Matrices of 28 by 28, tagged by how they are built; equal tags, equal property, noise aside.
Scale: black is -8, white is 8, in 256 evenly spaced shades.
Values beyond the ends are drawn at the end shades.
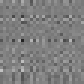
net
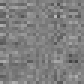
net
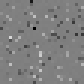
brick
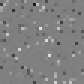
brick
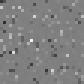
brick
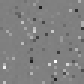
brick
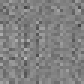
net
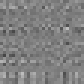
net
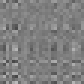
net
